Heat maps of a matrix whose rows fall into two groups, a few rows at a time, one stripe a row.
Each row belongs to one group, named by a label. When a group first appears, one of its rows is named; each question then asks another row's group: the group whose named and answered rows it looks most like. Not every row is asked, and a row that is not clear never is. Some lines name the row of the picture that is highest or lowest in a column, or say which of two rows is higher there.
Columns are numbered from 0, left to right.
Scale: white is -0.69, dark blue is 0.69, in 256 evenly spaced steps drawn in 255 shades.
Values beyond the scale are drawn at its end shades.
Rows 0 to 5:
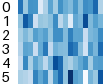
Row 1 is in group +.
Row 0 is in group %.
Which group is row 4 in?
+
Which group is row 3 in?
+
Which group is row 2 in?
+
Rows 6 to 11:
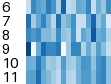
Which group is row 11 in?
%
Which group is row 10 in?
%
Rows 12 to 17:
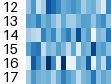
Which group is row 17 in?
+
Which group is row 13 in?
%
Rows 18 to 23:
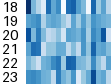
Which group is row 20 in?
%
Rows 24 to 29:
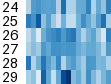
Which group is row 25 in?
%
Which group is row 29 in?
+
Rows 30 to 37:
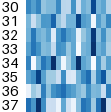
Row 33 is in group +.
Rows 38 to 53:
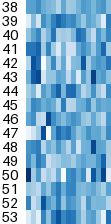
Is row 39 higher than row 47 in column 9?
Yes
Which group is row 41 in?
%
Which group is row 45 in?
%
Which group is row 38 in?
%
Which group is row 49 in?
%
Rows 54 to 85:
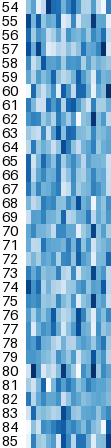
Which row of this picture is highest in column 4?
54
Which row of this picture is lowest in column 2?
54
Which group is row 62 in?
+
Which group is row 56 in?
%
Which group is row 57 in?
%
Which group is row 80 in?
+
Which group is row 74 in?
%
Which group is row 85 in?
+
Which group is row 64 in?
+
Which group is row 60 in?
+
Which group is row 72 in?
+
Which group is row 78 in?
%
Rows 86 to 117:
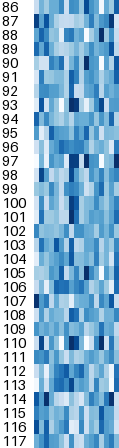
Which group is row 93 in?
+
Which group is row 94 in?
%
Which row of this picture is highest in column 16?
97
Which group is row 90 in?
+
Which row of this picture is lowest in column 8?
116
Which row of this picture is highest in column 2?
114
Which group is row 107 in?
%
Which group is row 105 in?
+
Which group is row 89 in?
%
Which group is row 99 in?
+
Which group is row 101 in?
+
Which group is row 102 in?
%
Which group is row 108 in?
+
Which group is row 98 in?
+
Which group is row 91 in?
+
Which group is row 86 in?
+
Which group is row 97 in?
+
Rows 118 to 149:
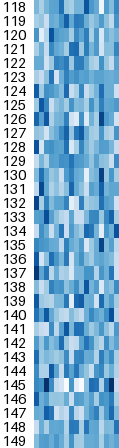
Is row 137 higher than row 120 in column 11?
Yes
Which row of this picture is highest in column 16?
134
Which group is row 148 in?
+
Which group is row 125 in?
+
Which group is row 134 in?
+
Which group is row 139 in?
%
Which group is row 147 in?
%
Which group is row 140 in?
%
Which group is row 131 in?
+
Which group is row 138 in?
+
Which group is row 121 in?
+
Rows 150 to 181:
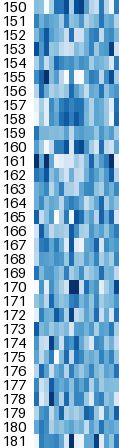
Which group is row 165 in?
%
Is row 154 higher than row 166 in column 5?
Yes
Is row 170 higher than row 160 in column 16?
Yes
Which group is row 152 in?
%
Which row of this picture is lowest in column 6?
155
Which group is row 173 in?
%
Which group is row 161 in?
%
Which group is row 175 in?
%
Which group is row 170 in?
+
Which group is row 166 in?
+
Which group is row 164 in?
+
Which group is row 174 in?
+
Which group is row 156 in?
+
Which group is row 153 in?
%
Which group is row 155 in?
%
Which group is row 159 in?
%
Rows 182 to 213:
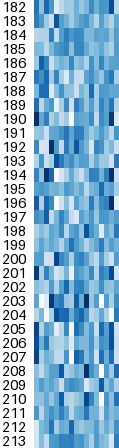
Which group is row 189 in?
%
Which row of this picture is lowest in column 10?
209
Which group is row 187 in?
%
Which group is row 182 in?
%
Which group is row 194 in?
%
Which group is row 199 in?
+
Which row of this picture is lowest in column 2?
204
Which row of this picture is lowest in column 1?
203
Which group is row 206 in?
%
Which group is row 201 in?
%
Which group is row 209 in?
+
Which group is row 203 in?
+
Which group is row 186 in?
+
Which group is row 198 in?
+
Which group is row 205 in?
%
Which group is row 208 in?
+
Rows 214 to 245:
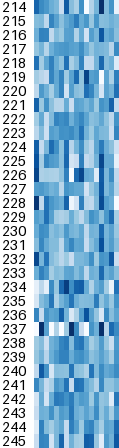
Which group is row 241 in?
%
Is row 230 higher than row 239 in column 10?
No
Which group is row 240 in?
+
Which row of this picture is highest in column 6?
234
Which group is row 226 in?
%
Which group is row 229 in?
%
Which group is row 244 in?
+
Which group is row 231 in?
+
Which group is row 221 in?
%
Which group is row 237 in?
+
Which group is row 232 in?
%
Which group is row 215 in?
+
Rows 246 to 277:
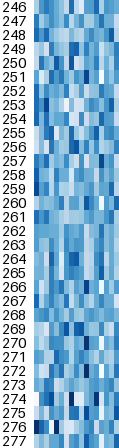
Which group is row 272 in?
+
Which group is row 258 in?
%
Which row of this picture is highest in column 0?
276
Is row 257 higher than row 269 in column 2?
Yes
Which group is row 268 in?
%
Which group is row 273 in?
%
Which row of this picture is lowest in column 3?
276
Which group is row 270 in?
+
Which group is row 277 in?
+
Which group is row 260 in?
+
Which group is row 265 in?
+
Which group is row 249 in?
+
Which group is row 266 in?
+
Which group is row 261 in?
%
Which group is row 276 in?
%
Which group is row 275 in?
+
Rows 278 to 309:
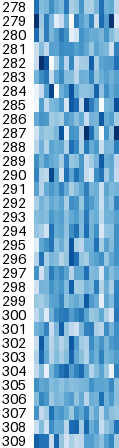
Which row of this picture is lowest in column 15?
304
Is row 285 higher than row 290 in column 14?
Yes
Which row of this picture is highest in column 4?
309
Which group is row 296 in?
+
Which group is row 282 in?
+
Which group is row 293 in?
+
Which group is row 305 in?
%
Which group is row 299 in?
+
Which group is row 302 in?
+
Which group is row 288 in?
+
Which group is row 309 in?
%
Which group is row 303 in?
+
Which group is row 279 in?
%
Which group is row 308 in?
+
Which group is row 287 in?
+
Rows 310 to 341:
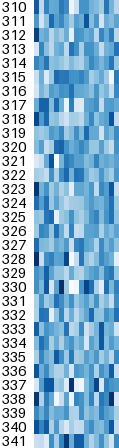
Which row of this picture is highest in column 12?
337
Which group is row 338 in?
%
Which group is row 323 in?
%
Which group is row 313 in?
+
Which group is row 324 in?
%
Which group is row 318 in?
%
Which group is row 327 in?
%
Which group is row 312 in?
%
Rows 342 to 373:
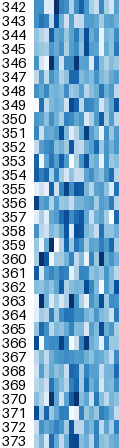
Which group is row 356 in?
%
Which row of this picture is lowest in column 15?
357
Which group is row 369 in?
+
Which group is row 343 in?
%
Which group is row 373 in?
+
